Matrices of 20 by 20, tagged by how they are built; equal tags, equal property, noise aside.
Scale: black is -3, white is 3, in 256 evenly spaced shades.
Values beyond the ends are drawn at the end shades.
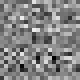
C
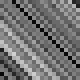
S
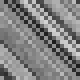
S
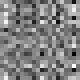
C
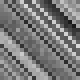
S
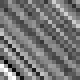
S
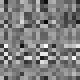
C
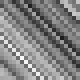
S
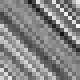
S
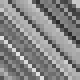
S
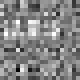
C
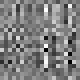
C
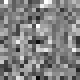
C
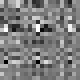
C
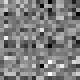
C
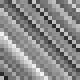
S
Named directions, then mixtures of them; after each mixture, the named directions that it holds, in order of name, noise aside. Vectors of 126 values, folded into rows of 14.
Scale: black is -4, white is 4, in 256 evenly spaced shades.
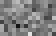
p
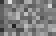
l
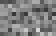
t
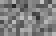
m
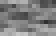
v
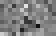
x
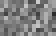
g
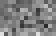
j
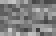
t, v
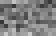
m, p, v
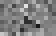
x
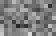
j, p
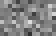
p, t, x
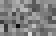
g, p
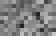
g, j, m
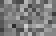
g, l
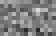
j, t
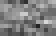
v, x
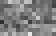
l, p, v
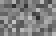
m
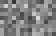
m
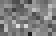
p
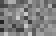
l, m, x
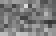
g, v, x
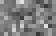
j, l, v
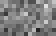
g, t, v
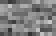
t, v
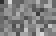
j, l, t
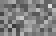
l, m
